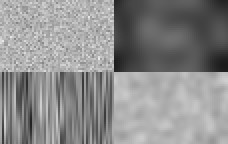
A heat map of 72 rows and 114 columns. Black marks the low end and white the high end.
It is made of 2 by 2 panels. Panel 1,1: high, fine-grained. Panel 1,2: low, smooth. Panel 2,1: middling, streaked downward, strong in contrast. Panel 2,2: high, blotchy, faint in contrast.
